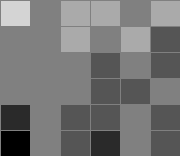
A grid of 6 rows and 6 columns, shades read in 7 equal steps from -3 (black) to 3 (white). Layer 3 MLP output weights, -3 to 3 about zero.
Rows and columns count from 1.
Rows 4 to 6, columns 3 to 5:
0 -1 -1 / -1 -1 0 / -1 -2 0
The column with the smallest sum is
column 4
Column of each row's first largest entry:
1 3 1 1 2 2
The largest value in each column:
2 0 1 1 1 1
